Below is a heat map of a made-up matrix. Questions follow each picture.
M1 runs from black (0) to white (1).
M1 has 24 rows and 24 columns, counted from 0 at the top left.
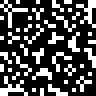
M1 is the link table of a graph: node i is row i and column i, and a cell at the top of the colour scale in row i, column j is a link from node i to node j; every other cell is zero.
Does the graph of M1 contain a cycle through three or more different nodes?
yes
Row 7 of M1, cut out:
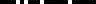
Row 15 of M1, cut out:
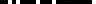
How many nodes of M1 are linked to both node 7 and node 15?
1
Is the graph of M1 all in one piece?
yes
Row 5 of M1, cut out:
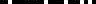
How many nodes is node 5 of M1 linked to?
5
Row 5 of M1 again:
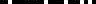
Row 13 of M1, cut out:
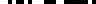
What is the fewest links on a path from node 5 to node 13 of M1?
2
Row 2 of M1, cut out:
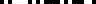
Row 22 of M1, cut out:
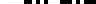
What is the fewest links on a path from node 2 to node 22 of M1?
1
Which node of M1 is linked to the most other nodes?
node 22
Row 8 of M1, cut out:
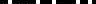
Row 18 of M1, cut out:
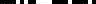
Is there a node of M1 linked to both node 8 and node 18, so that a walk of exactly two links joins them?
yes
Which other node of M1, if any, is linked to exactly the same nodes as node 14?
node 0
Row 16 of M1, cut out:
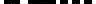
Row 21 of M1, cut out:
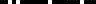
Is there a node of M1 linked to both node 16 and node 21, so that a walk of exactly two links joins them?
yes
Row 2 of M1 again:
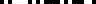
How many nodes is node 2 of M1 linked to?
11
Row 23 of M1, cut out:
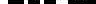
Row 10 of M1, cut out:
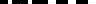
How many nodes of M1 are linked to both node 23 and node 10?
0
